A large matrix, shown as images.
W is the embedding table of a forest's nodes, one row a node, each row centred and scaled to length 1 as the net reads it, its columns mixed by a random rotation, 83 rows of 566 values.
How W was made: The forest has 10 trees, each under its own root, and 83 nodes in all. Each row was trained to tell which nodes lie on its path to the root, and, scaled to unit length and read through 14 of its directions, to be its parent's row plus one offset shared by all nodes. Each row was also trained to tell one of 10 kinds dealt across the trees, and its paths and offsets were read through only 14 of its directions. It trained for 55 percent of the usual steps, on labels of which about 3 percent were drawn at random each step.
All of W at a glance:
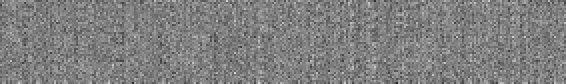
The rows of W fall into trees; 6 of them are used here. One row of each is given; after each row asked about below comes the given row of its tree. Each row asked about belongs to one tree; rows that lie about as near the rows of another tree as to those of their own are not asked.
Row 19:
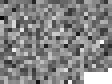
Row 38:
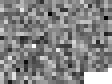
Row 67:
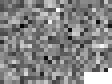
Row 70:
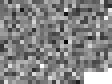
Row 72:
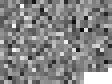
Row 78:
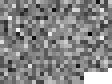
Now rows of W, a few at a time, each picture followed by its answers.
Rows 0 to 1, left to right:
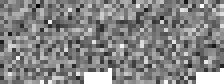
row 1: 78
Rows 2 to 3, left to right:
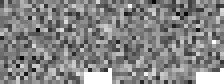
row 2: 19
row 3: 19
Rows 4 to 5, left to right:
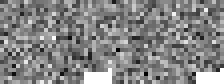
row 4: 67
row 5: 19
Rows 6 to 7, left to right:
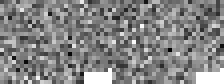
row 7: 70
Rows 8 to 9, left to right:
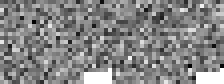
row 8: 38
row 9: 78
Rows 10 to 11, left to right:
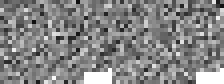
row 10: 67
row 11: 70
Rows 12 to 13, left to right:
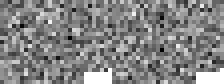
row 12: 67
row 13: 72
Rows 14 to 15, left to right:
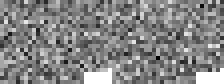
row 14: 38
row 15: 72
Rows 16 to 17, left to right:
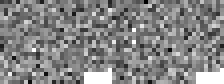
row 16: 38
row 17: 70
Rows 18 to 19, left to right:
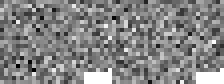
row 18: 78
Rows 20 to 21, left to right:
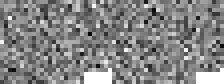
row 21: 72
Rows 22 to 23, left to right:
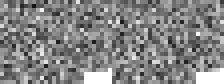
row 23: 38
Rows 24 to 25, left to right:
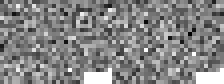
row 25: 38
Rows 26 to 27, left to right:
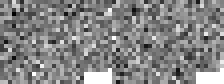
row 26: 78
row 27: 70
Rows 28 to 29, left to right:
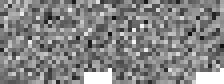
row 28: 38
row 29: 70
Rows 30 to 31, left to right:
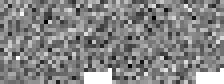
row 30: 38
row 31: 78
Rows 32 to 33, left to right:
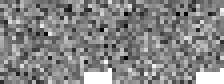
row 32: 19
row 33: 78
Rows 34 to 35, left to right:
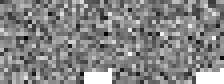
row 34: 70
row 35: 38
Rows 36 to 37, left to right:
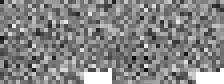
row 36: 19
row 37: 19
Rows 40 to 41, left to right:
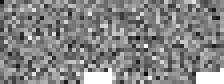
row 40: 67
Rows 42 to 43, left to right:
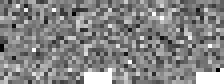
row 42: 38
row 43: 19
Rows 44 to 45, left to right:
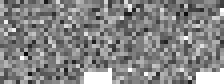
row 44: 72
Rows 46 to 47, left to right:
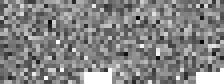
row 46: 72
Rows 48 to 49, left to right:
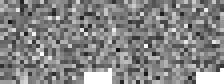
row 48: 78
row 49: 19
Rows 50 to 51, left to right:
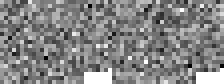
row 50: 72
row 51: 78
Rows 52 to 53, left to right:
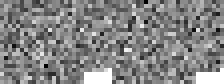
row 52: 70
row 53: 72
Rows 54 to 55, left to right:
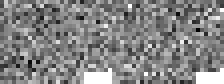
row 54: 78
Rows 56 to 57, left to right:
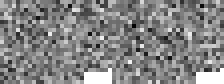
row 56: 78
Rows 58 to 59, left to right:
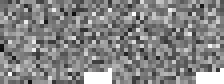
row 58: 38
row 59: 72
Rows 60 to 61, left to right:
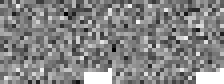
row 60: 19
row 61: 38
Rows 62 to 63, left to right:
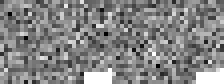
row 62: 70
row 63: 70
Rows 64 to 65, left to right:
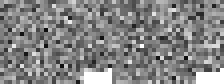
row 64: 19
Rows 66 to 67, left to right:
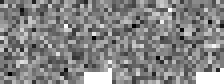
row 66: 70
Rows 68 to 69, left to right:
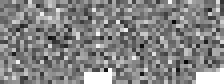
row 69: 72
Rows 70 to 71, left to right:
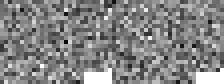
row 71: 67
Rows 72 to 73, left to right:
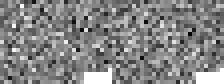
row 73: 38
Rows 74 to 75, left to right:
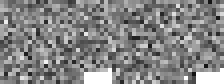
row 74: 38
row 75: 78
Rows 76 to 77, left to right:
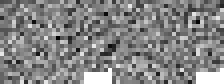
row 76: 67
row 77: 72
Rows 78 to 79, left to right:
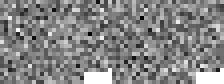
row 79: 19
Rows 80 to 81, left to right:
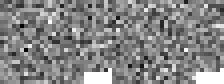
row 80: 67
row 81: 72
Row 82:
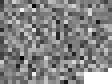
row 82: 67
